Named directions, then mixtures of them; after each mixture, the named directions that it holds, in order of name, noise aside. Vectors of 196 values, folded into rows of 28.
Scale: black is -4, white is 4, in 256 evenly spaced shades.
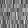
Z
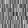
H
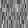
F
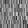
H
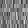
Z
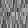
F, Z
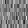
H, Z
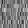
F, Z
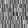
H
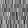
Z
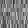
Z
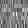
H, Z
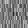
H
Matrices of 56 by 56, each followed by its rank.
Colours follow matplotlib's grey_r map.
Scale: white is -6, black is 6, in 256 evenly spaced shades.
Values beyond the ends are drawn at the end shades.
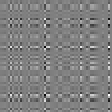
one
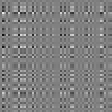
one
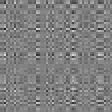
two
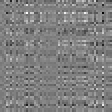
three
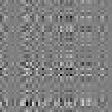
two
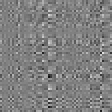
three
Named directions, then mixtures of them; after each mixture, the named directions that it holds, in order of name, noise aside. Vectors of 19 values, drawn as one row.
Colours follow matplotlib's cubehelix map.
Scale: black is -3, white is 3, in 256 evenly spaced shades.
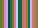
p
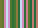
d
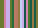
d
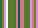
d, p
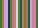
p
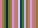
d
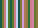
d, p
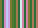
d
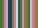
p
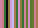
d, p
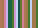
p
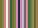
d, p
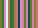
d, p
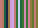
d, p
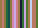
d, p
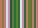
d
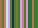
d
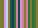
d, p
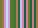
d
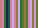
d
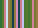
d, p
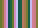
p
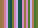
p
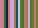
d, p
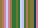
d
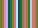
p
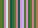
d, p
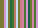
d, p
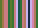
p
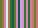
d, p
